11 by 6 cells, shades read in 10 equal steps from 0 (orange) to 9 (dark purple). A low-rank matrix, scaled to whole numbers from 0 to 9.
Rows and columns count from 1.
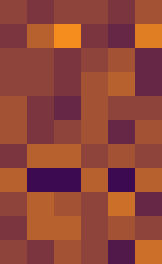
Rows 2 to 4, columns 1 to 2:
6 3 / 5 5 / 5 5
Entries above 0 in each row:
6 5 6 6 6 6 6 6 6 6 6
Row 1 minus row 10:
-1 3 2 0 2 -1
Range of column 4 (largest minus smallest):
3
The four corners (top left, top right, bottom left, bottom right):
5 4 5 2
